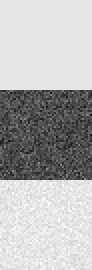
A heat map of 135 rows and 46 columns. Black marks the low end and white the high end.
The table splits into 3 rows of 1 panel. Panel 1,1: very high, flat. Panel 2,1: low, fine-grained. Panel 3,1: very high, fine-grained, faint in contrast.
